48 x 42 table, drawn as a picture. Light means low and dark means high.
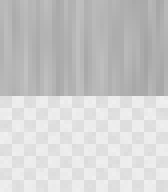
The table splits into 2 rows of 1 panel. Panel 1,1: low, streaked downward, faint in contrast. Panel 2,1: very low, checkered, faint in contrast.
